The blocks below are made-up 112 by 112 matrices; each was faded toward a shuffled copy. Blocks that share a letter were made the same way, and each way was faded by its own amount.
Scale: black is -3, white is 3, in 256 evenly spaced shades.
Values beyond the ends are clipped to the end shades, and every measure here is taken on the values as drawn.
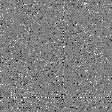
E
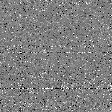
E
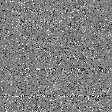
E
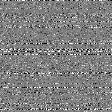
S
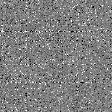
E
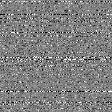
S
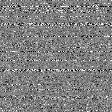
S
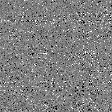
E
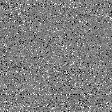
E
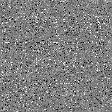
E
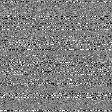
S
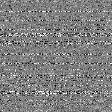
S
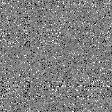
E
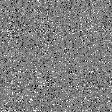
E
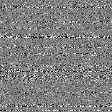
S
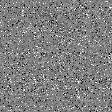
E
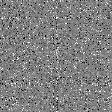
E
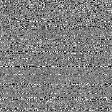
S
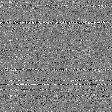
S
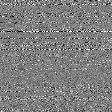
S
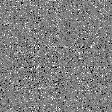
E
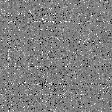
E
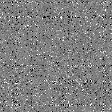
E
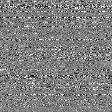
S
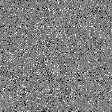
E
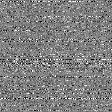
S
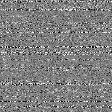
S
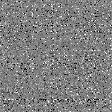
E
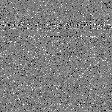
E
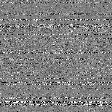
S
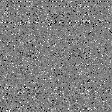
E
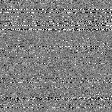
S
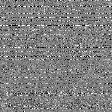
S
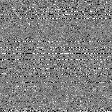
S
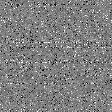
E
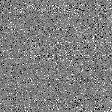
E
